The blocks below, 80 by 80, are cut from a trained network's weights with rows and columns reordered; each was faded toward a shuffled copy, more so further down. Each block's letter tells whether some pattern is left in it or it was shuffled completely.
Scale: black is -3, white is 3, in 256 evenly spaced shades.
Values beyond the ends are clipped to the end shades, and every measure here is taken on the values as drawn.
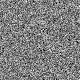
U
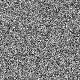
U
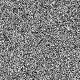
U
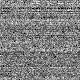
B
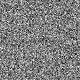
B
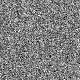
U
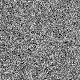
U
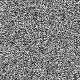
U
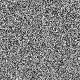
U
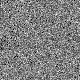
U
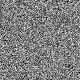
U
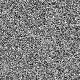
U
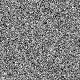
U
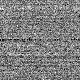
B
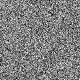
U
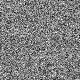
B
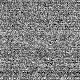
B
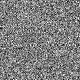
B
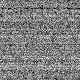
B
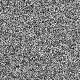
U
